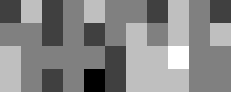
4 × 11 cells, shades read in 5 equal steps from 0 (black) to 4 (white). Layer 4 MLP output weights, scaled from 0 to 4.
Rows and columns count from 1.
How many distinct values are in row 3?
4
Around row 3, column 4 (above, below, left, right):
2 2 2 2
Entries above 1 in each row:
7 9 10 8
